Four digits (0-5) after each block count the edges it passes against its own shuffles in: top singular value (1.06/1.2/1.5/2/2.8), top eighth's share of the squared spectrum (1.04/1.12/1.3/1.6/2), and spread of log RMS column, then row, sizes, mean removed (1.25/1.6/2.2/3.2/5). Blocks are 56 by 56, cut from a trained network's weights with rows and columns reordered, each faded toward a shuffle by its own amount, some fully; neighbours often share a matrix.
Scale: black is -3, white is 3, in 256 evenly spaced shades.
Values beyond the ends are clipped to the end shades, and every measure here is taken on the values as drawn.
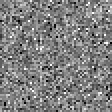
0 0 0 0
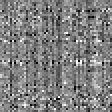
3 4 1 3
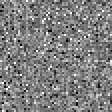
0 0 0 0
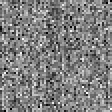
2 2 0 0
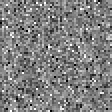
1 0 0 0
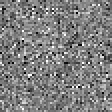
3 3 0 2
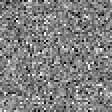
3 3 1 2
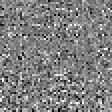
3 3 2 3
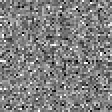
2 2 1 1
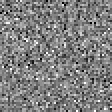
1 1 0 0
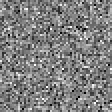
1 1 0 0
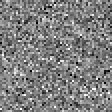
0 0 0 0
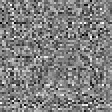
3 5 2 2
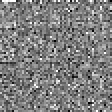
3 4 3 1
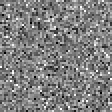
0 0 0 0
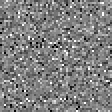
1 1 0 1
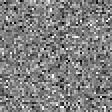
2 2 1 1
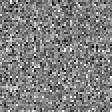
2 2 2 1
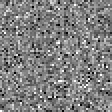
2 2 1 0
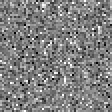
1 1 0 0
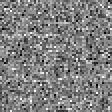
1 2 1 0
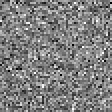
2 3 0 1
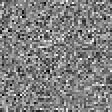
3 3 0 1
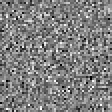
2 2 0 1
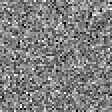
1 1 0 0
